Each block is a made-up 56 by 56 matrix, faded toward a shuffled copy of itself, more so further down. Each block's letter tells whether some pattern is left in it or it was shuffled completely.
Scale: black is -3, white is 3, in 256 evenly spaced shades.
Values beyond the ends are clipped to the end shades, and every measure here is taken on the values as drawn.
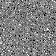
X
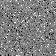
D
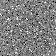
D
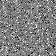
D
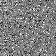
X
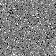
D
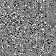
X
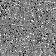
X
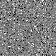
X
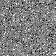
X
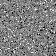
D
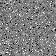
D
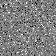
X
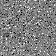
X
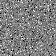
D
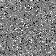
X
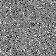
X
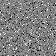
X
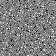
X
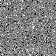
X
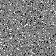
X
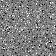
X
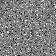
D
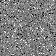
D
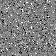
X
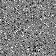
X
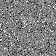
D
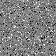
X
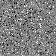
X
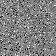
X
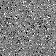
X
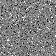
D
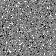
D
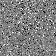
X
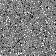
D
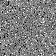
D
